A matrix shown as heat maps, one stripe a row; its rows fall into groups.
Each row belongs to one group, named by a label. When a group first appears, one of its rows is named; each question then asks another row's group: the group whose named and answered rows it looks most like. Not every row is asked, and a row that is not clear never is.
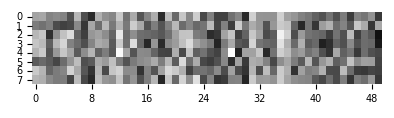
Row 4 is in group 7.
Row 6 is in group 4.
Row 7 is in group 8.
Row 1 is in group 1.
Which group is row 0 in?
8
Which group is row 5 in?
8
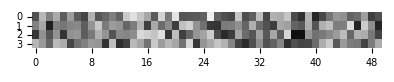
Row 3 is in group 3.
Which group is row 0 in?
1
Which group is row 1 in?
8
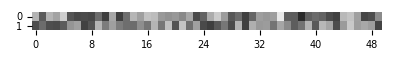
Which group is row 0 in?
3
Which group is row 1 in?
8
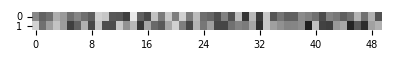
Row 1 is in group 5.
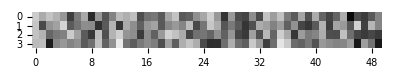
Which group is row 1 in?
3
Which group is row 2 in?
4
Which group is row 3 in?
8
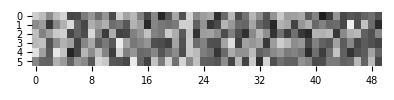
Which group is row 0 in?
7
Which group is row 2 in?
3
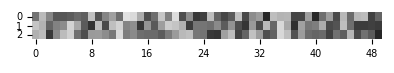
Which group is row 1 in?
4
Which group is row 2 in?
7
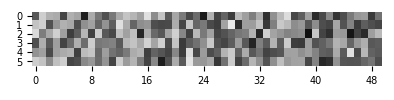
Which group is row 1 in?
7
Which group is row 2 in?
5
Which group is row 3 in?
1
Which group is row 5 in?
7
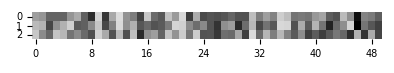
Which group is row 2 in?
5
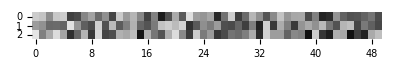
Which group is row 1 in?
4
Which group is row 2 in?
5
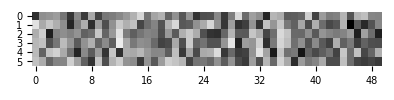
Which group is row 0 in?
1
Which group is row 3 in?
7
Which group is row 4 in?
3
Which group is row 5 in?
4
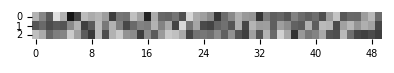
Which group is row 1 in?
8
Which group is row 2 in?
4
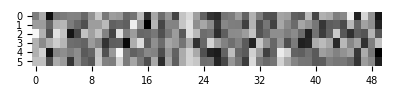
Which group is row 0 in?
8
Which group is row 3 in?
3
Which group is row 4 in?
8
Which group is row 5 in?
8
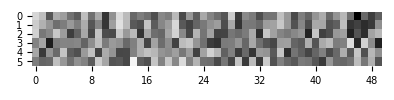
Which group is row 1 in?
4
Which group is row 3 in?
8
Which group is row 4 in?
3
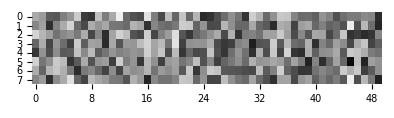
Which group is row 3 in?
1
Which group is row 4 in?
1
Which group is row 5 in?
5
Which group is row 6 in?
3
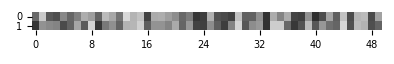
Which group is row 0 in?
1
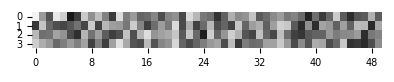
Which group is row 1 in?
1
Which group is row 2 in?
3
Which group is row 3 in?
4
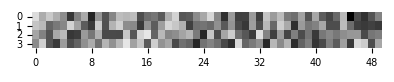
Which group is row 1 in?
4
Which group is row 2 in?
3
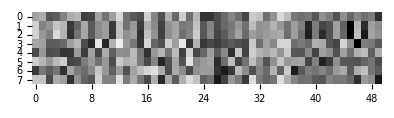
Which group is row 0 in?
8
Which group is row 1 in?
5
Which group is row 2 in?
5
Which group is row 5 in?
7
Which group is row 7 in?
8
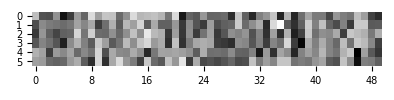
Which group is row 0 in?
1
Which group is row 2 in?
1
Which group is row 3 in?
1
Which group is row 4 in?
4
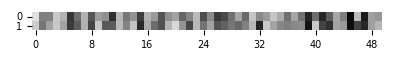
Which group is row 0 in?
5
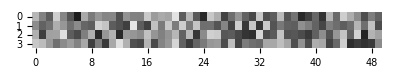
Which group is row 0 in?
3
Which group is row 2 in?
3
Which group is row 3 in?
4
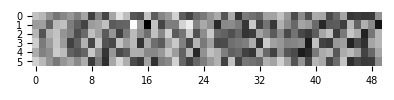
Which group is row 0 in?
4
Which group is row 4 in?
3
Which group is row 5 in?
4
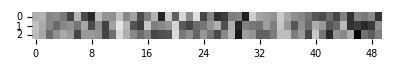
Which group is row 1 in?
4
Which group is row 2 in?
7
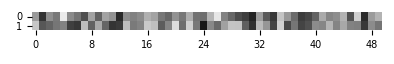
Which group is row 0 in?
3
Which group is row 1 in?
3
